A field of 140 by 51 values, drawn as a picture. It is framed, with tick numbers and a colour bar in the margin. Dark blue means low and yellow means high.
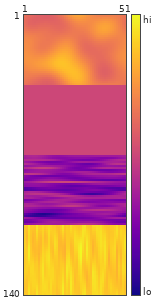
The table splits into 4 rows of 1 panel. Panel 1,1: high, smooth. Panel 2,1: middling, flat. Panel 3,1: low, streaked across. Panel 4,1: very high, streaked downward, faint in contrast.
